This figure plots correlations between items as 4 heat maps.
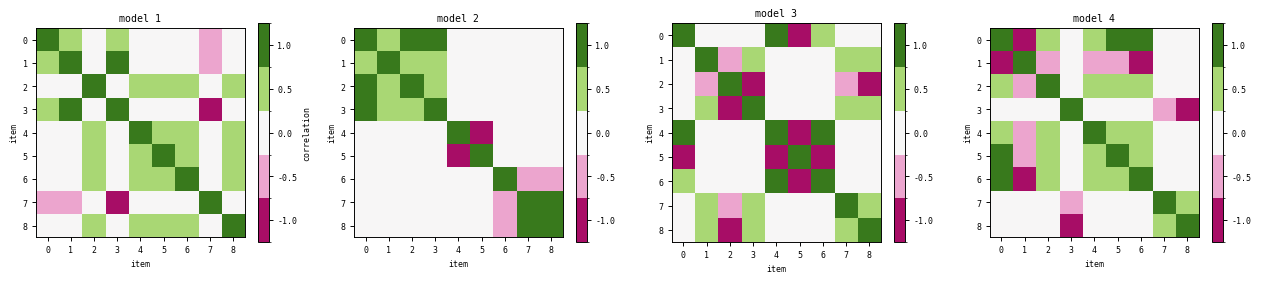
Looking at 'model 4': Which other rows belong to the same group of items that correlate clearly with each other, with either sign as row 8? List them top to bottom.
3, 7
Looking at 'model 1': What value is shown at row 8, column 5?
0.5
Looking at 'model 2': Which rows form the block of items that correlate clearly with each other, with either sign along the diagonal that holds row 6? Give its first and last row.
6 to 8
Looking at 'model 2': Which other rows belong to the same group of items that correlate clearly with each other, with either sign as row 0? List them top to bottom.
1, 2, 3
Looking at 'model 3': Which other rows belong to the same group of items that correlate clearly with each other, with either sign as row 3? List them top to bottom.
1, 2, 7, 8
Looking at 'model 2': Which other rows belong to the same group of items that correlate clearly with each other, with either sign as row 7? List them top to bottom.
6, 8
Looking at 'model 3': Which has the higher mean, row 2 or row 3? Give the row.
3
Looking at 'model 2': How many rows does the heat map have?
9
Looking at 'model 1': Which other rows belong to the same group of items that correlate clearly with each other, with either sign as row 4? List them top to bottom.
2, 5, 6, 8
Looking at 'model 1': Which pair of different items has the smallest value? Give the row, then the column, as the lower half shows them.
7, 3
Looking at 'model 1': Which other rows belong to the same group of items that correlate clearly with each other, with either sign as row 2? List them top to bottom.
4, 5, 6, 8
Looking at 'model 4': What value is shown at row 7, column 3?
-0.5
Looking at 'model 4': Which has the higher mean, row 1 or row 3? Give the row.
3
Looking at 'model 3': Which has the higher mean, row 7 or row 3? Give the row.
7
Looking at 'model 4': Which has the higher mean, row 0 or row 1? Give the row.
0
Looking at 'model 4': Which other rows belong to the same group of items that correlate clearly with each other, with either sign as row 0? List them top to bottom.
1, 2, 4, 5, 6
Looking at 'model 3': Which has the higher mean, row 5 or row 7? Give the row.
7
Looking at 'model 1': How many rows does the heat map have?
9
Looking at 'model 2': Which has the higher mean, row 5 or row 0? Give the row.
0
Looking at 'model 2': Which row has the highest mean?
0
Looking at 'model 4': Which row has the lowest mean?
1
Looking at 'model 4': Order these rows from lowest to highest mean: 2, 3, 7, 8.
3, 8, 7, 2
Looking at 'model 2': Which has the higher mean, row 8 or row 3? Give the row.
3
